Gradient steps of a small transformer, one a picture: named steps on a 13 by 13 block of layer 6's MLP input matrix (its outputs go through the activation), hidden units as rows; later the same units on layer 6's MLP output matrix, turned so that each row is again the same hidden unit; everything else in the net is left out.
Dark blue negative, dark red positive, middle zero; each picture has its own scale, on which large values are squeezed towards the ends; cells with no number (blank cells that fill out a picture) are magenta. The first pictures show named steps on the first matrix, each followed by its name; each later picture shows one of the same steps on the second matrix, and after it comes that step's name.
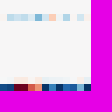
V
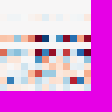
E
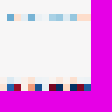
V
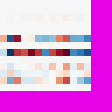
E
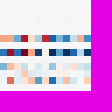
E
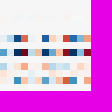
E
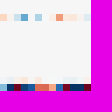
V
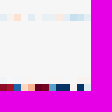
V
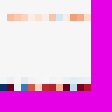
V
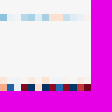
V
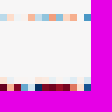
V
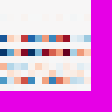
E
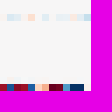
V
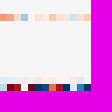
V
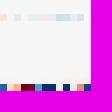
V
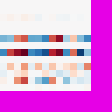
E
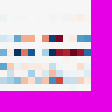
E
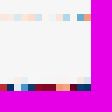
V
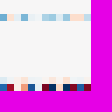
V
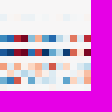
E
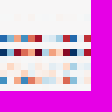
E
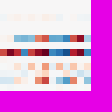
E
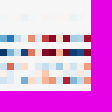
E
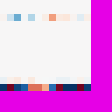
V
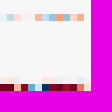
V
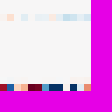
V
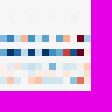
E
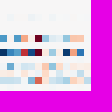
E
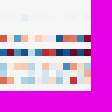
E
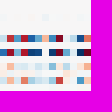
E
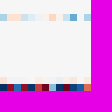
V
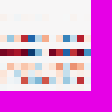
E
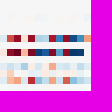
E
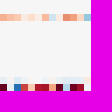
V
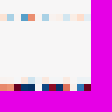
V
